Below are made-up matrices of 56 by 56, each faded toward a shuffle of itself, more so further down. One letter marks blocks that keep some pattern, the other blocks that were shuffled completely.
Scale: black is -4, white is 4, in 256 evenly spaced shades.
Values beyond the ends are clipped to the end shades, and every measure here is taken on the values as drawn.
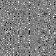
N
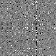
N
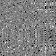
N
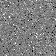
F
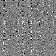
N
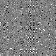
N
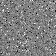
F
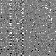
N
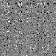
N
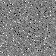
F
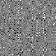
N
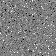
F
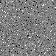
F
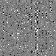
N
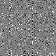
N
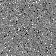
F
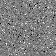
F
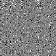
N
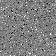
F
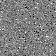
F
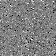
F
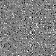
N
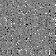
N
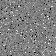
F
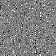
N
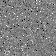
F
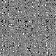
N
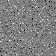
F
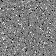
F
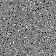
F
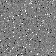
F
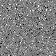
F
